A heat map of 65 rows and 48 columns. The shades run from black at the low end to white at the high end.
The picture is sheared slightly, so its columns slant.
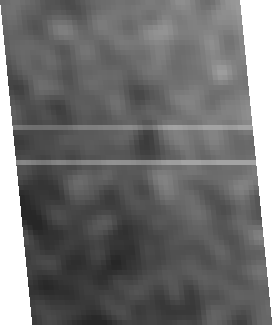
The halves do not mirror each other. The ninth with the highest average is the top right. The values follow a bell shape. Rows 26 and 33 differ from the rows beside them. The field climbs toward the top right.
